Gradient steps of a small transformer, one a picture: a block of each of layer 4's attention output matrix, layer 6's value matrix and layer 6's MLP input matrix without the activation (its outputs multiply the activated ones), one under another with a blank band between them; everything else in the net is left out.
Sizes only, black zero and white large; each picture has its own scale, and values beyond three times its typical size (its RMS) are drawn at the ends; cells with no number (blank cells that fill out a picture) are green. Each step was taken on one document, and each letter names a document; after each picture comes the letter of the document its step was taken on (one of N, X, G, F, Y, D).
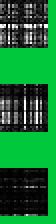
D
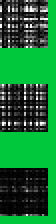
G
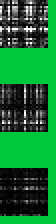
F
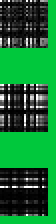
G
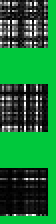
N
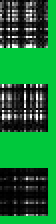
F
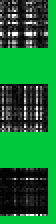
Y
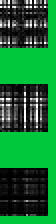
N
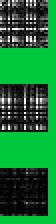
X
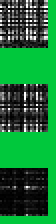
D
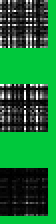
X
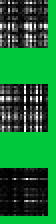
D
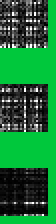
N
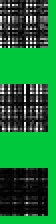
X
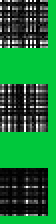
G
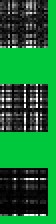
N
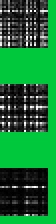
G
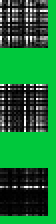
G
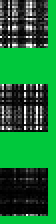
F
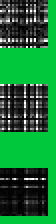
X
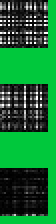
N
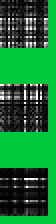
D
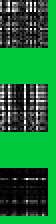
X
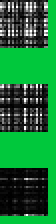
D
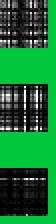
N
